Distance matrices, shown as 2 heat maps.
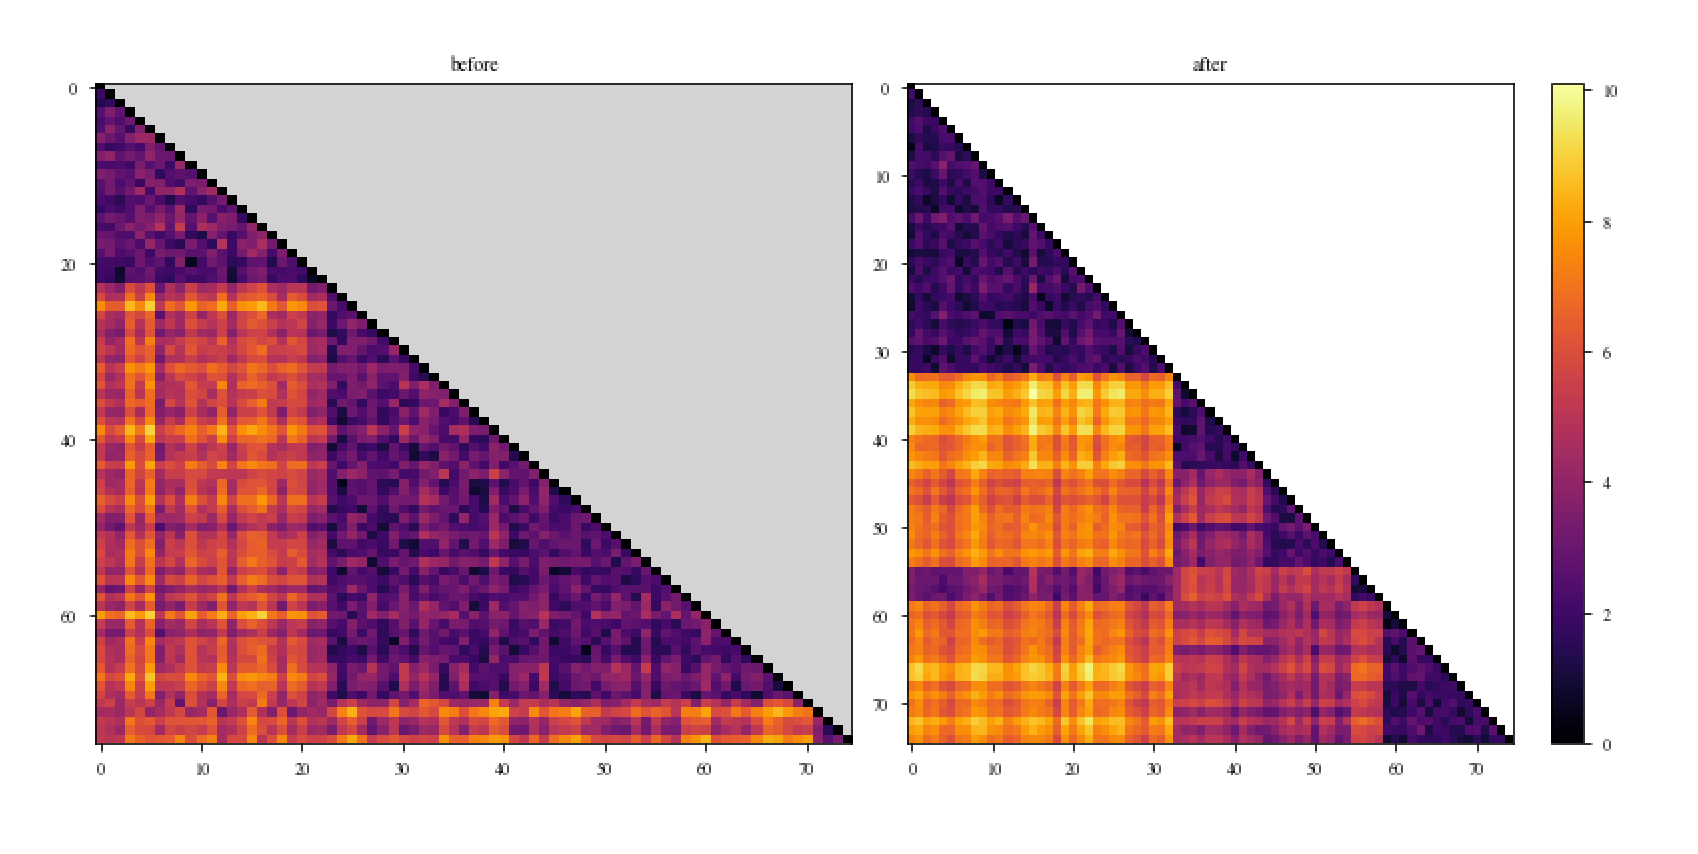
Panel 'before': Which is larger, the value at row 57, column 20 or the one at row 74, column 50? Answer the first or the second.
the second
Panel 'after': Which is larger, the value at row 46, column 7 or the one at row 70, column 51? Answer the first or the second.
the first
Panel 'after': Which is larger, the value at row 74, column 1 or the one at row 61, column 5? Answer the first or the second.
the first
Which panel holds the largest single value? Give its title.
after
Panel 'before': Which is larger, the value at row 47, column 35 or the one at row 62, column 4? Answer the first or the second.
the second
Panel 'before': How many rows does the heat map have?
75
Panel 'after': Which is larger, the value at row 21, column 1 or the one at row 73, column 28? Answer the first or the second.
the second
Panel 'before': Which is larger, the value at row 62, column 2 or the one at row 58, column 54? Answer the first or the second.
the second
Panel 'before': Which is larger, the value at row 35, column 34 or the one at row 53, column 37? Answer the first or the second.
the first
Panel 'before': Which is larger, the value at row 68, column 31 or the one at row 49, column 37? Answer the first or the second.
the first
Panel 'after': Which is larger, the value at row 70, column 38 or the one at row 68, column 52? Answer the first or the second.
the first
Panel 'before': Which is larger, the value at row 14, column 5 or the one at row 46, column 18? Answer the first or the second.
the second
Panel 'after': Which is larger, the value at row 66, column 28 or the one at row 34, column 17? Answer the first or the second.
the second
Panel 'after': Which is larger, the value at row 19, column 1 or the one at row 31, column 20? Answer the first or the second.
the second
